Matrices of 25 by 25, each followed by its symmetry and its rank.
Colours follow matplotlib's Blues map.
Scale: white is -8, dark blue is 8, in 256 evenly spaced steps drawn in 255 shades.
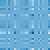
symmetric, rank one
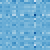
neither, rank two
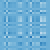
neither, rank one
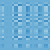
neither, rank one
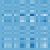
neither, rank one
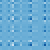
neither, rank one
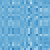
neither, rank two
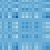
symmetric, rank one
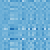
neither, rank two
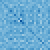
symmetric, rank five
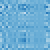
neither, rank two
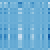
neither, rank one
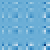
symmetric, rank one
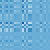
symmetric, rank one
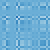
symmetric, rank one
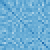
symmetric, rank five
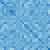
symmetric, rank five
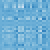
neither, rank two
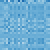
neither, rank two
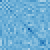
symmetric, rank five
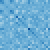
symmetric, rank five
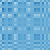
symmetric, rank one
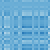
neither, rank one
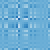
symmetric, rank one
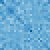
symmetric, rank five
